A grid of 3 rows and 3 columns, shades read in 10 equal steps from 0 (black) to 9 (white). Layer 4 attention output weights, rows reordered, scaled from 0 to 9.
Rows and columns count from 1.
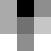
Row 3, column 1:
9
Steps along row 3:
down up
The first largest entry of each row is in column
1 3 1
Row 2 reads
6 4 7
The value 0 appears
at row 1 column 2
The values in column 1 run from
6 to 9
